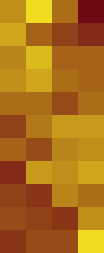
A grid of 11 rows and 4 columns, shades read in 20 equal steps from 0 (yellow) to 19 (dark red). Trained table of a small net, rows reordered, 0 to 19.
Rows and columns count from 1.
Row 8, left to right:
16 6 7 5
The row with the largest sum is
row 10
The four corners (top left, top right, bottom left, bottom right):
7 19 15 0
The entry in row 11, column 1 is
15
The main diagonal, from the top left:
7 11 11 11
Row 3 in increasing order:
3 8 11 11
